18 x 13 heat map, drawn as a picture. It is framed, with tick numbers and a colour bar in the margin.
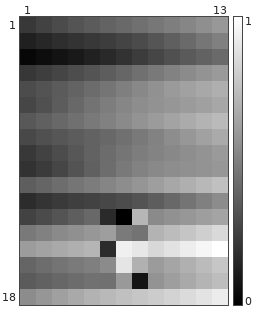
Mirror symmetry: none. Roughest part: bottom middle. Ninth with the highest average: bottom right. Odd patch: rougher, in the bottom middle. Slope: up to the bottom right.
